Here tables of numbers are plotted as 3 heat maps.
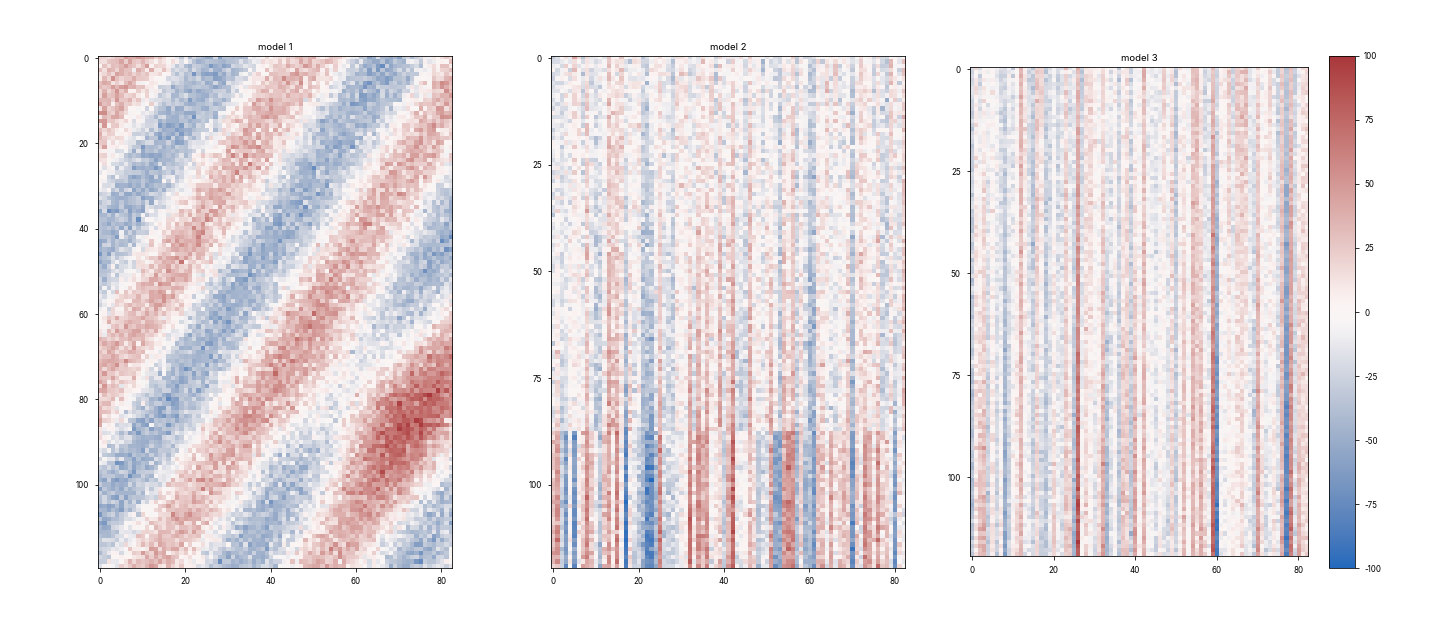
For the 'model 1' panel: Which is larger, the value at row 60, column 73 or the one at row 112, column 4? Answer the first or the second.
the second
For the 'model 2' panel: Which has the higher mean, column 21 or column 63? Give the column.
63
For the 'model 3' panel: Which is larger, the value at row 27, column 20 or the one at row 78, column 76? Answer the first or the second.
the second
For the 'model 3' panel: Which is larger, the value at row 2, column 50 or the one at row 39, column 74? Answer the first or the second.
the second
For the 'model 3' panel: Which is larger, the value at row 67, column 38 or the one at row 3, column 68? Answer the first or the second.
the first
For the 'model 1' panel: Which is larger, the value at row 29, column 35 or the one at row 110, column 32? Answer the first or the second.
the first
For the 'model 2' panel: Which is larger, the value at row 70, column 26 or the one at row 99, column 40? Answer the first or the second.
the first
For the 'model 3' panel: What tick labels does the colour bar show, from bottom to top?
-100, -75, -50, -25, 0, 25, 50, 75, 100
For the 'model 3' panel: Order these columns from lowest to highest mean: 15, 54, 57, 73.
15, 57, 73, 54
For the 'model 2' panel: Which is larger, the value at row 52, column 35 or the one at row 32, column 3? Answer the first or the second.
the first
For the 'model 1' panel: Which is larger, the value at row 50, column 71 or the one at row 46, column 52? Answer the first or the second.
the second
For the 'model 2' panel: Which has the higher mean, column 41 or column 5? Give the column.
41
